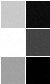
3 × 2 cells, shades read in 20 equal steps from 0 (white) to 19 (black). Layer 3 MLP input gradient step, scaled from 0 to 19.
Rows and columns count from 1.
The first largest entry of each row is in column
2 2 2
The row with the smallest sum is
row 2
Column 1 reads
4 0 7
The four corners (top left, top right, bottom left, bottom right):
4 18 7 19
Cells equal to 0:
1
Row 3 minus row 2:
7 5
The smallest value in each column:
0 14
